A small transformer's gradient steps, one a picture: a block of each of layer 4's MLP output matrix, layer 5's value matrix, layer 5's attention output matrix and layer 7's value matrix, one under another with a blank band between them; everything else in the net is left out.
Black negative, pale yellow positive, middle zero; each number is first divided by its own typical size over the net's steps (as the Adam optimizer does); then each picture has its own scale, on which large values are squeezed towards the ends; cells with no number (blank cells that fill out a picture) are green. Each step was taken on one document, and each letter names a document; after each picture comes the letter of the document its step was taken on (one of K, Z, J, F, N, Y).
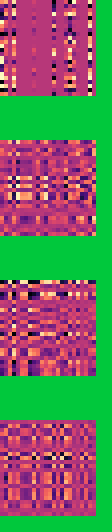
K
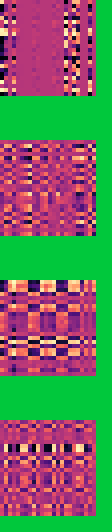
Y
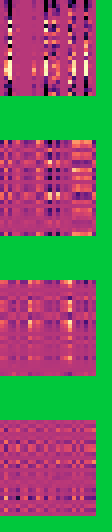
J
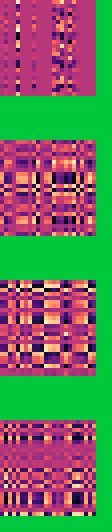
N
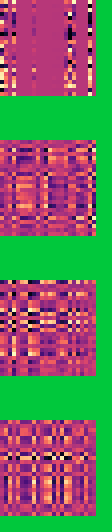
K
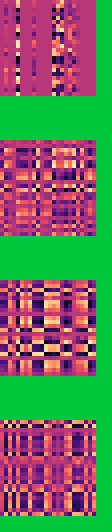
N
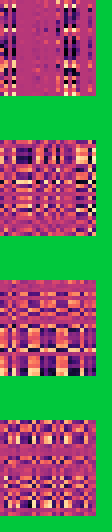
Y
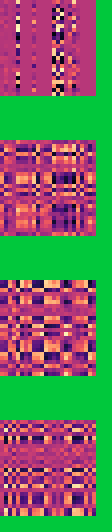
N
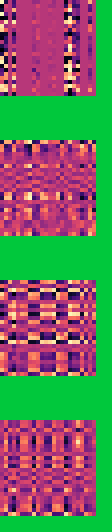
Y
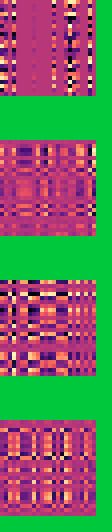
K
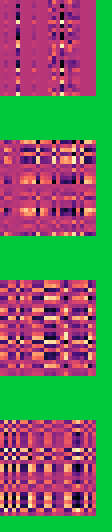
N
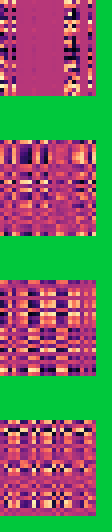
Y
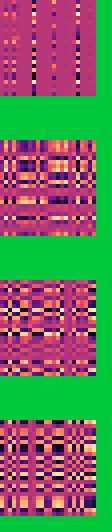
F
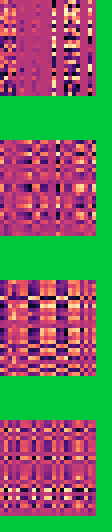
Y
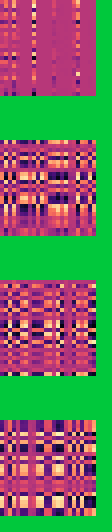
F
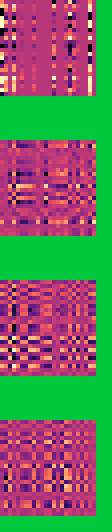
K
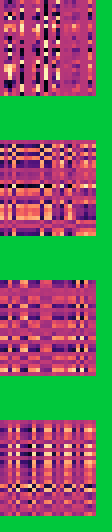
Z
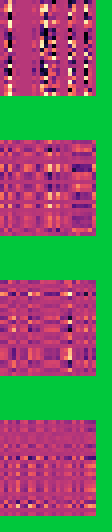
J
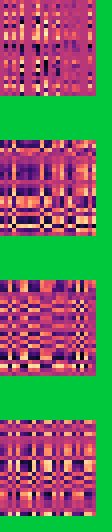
Z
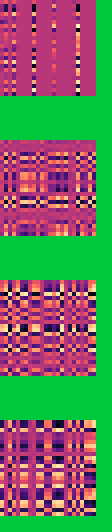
F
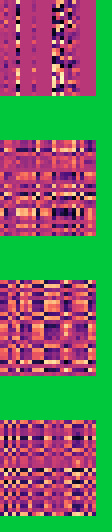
N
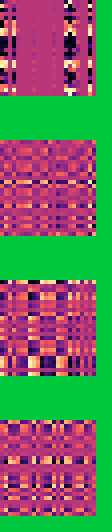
Y
